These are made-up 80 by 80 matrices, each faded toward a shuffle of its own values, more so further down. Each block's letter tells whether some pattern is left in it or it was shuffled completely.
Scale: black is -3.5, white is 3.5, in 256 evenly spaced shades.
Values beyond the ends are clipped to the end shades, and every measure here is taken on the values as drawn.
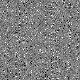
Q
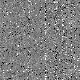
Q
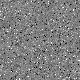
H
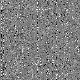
Q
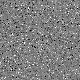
H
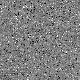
H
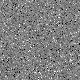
H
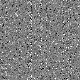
Q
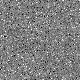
H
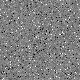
H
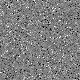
H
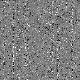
Q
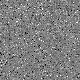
H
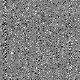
Q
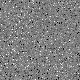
H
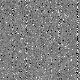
Q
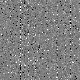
Q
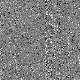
Q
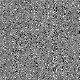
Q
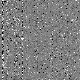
Q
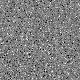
H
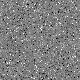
H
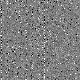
Q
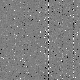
Q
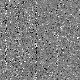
Q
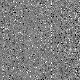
Q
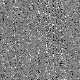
Q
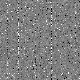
Q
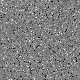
H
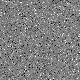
H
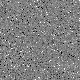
H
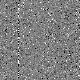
Q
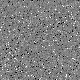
H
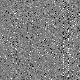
Q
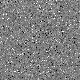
H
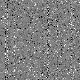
Q
